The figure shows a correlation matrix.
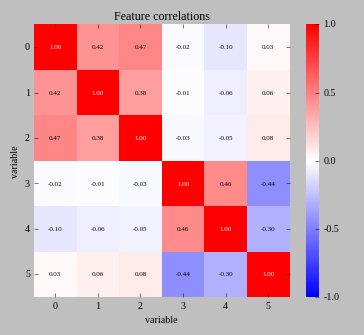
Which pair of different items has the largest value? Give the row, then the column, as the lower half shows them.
2, 0
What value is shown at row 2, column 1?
0.38
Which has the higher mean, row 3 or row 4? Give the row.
3
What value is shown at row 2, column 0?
0.47
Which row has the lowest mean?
5
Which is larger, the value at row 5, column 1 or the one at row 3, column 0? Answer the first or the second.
the first
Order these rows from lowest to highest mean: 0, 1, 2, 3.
3, 1, 0, 2
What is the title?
Feature correlations
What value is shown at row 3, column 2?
-0.03
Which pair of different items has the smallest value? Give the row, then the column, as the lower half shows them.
5, 3
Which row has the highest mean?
2
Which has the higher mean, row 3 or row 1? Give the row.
1
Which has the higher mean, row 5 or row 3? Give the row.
3
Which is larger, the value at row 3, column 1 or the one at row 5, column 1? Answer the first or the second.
the second
